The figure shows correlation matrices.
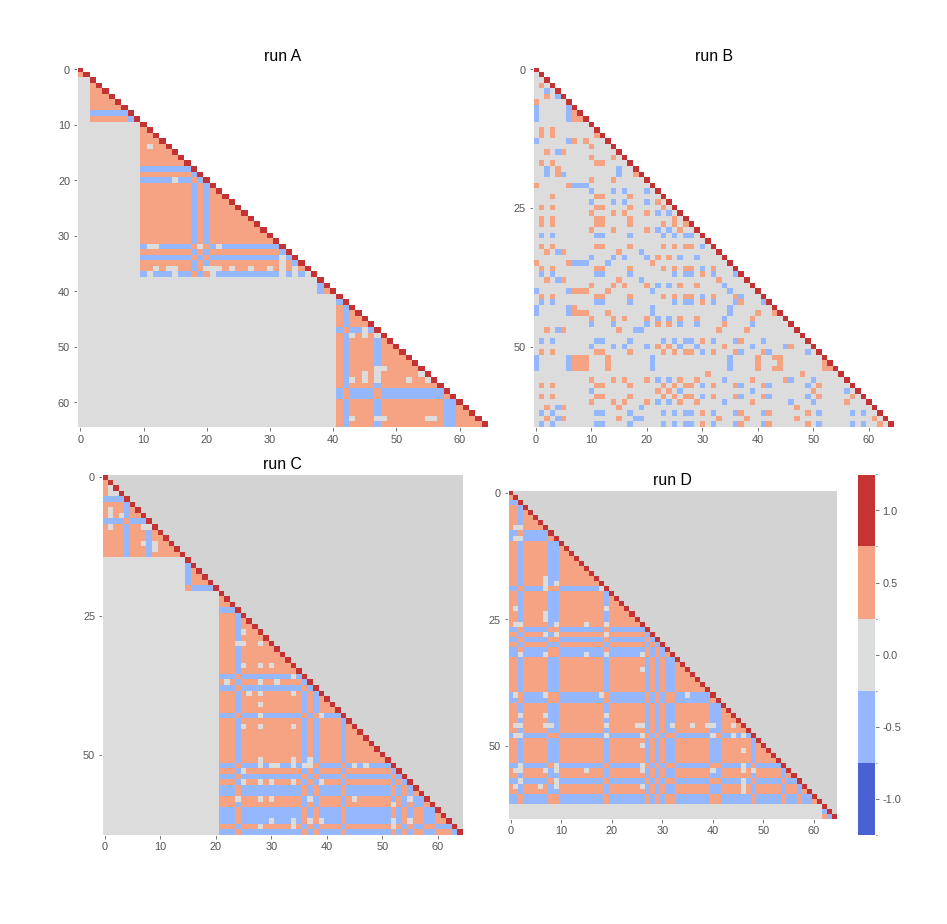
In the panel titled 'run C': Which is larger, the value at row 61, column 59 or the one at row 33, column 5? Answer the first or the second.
the second
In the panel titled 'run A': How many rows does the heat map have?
65
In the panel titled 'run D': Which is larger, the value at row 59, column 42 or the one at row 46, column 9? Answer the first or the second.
the first
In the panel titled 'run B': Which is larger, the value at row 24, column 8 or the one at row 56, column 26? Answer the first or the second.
the second
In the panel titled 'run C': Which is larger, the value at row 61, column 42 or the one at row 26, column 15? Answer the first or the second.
the second
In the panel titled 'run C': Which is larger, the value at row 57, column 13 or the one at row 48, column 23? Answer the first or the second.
the second
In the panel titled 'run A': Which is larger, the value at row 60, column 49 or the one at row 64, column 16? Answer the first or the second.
the first
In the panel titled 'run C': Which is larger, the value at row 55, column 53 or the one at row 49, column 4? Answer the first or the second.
the first
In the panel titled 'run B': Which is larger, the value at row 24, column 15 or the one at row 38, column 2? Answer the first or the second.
the second
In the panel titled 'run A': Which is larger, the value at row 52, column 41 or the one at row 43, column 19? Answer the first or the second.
the first
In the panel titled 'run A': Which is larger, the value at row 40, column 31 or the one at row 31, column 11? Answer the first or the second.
the second
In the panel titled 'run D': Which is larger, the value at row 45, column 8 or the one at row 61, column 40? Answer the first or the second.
the second
